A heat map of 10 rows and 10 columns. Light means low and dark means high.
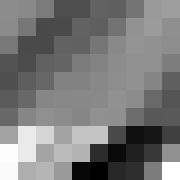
The centre is the smoothest part. A horizontal seam about 70% of the way down splits the table, and the top part is calmer. On average the colour sits 50% of the way up the scale. The grain runs diagonally up to the right.
